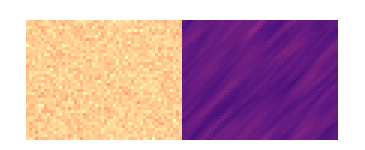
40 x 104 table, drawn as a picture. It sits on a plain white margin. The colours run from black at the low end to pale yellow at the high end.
It is made of 1 by 2 panels. Panel 1,1: very high, fine-grained, faint in contrast. Panel 1,2: low, slanting up to the right, faint in contrast.
